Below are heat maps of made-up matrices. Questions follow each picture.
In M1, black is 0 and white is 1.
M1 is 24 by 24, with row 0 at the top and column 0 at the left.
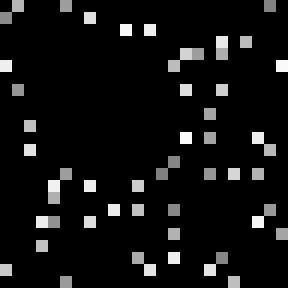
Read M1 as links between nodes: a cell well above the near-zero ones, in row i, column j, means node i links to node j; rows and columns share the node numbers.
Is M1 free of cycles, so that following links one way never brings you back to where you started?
no
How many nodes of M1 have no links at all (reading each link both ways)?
2
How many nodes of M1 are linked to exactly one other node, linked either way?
5
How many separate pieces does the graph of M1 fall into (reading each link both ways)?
3
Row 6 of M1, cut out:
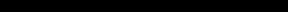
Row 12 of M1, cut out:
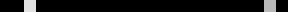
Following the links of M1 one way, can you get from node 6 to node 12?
no
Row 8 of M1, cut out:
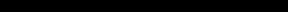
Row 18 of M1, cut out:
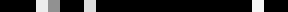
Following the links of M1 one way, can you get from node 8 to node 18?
no
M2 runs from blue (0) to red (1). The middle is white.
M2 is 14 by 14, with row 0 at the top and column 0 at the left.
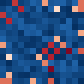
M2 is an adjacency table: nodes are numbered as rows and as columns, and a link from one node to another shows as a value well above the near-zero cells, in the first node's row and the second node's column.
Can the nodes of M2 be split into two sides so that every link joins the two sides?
yes
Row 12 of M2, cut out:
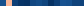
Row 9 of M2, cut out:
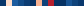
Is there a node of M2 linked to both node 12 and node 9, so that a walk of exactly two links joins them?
yes
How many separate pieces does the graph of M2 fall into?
2
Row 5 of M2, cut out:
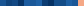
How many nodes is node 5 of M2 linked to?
1
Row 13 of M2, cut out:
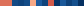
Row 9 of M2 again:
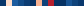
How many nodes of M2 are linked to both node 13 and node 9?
2
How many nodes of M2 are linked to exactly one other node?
7
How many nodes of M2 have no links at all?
1
